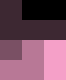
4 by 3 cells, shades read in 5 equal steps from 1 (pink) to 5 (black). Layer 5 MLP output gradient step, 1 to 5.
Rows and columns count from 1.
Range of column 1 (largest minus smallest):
2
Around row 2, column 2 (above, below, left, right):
5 2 4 4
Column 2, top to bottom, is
5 4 2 2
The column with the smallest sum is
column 3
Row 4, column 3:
1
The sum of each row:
14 12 6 5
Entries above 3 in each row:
3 3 0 0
